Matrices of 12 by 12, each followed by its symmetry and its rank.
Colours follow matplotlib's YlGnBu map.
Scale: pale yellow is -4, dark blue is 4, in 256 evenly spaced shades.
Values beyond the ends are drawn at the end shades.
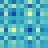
symmetric, rank one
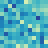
neither, full rank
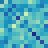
symmetric, full rank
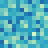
symmetric, full rank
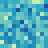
neither, full rank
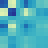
symmetric, rank one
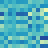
neither, rank two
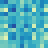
neither, rank two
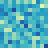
neither, full rank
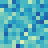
neither, full rank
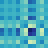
symmetric, rank one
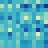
neither, rank two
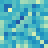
symmetric, full rank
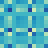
symmetric, rank one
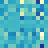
neither, rank two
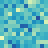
neither, full rank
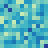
symmetric, full rank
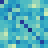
symmetric, full rank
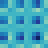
symmetric, rank one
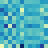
neither, rank two
